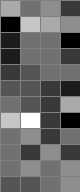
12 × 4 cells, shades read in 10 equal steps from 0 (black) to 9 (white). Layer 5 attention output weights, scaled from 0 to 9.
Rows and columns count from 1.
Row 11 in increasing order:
4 4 5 5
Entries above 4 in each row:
2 3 0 0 0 0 1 2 1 1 2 1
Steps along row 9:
up down up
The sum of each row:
17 18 9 11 13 9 15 18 15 13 18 15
